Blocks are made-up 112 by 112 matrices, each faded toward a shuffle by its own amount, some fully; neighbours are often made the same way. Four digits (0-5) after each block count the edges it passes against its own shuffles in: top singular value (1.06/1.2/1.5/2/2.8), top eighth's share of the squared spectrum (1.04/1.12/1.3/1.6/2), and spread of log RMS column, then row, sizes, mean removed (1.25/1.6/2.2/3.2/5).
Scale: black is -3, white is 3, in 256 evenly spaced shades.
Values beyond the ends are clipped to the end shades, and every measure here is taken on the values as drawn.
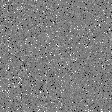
1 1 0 0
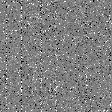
2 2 2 0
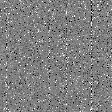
2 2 2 0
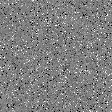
1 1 1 0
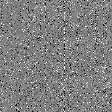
2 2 2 0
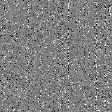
2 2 3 0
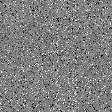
1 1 1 0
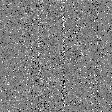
1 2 2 0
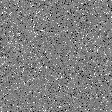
0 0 0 0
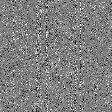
2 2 3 0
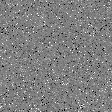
0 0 0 0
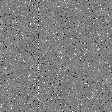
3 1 1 0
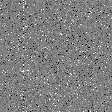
2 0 0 0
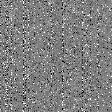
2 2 3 0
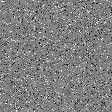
0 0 0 0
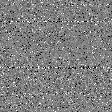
2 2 0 2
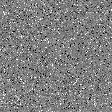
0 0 0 1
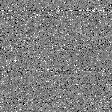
2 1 0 2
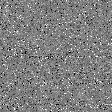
1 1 0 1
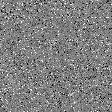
0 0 0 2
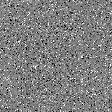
3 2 0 1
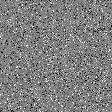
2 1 0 0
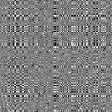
5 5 4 4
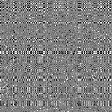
5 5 4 4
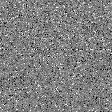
1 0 0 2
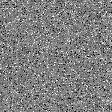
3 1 0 0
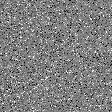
2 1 0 0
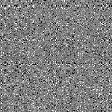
4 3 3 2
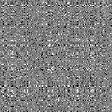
5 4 3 3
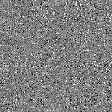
4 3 1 1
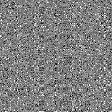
4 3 2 2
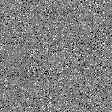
3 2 1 0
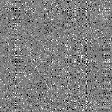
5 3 3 2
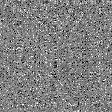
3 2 1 1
